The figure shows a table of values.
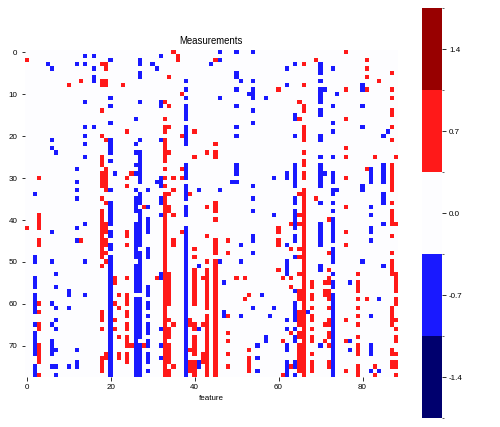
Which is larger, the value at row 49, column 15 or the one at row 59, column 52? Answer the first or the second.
the second
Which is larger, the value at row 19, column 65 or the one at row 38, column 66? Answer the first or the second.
the second
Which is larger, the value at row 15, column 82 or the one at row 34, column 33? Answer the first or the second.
the second
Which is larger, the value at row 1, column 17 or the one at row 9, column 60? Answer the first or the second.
the second
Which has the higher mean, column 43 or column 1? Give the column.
43
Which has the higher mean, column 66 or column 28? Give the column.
66
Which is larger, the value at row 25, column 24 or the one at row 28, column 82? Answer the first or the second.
the first
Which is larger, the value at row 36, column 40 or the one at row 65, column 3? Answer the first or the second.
the second
